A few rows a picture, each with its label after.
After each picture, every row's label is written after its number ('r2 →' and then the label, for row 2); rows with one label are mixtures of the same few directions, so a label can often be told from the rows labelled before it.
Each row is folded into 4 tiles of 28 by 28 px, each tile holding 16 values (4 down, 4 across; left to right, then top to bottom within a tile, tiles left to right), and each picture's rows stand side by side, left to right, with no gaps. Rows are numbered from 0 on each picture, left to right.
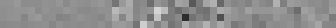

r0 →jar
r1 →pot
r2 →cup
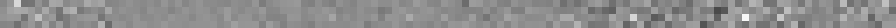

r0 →jar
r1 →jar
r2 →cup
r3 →pot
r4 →jar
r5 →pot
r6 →pot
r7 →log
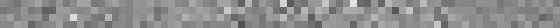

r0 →pot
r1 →pot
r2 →log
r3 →jar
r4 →pot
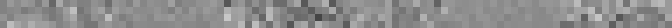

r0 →cup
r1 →log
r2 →pot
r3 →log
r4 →jar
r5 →jar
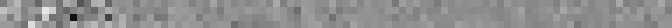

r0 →pot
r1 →log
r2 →cup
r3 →log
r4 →cup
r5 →log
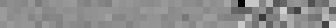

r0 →cup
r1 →pot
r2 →jar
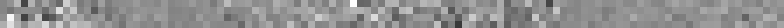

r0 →log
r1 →log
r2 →pot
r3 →jar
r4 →log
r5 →pot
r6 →pot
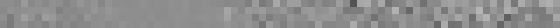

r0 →log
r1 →cup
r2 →cup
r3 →jar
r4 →jar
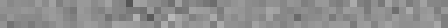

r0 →cup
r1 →jar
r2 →pot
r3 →jar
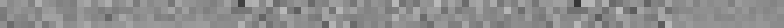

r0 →cup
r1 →log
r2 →jar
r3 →log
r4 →jar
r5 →jar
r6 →log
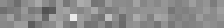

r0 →pot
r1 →log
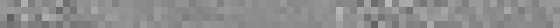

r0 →log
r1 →pot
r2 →log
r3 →cup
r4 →jar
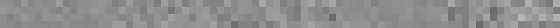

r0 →log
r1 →jar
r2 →cup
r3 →cup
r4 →pot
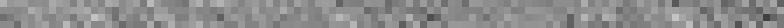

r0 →pot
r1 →cup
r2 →jar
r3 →pot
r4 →jar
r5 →log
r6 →pot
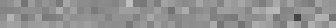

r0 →log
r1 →jar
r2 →pot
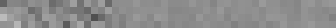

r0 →pot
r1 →log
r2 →cup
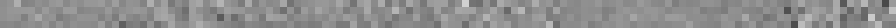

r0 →jar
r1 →cup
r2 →log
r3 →jar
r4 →jar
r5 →pot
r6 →pot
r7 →log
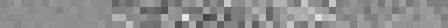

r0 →jar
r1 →pot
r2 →pot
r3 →jar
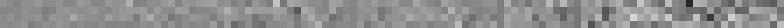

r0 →pot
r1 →jar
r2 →cup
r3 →pot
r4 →log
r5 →pot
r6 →jar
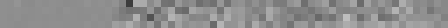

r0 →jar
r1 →jar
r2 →pot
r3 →log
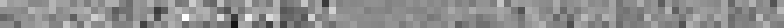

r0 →pot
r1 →pot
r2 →log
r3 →pot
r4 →cup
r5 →log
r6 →log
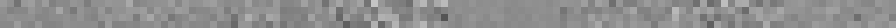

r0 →jar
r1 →jar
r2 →log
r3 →cup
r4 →log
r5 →cup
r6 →cup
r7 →pot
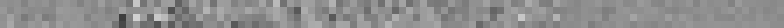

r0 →log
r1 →log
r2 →cup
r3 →jar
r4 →pot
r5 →pot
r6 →log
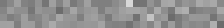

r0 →jar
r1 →jar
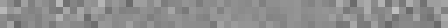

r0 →log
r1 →jar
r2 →cup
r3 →jar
